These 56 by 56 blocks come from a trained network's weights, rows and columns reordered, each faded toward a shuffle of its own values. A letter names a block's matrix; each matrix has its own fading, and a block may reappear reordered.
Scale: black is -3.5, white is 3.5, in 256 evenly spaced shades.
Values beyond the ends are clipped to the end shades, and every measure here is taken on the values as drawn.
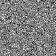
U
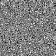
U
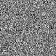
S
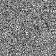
S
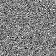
S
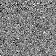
U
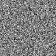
U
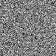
U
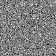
S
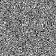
S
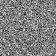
U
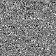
S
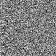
U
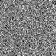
U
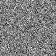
U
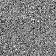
U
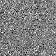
S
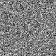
S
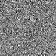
S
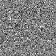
U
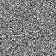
S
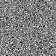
S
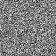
U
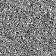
S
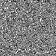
S
